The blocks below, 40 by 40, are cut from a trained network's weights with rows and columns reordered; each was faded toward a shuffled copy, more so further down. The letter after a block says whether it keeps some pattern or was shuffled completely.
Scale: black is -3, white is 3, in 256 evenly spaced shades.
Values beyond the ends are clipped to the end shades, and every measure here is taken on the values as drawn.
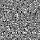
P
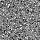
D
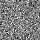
D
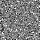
D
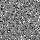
D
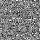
P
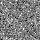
D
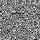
P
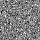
D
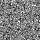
D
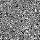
D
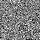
D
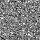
P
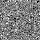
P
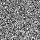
D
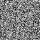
P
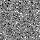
D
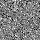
D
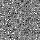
P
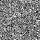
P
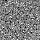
D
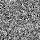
D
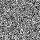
D
